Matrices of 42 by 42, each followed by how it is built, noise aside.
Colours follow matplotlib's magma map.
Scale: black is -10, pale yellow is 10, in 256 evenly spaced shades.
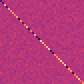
diagonal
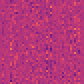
uneven columns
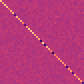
diagonal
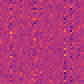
uneven columns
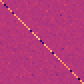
diagonal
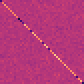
diagonal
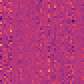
uneven columns
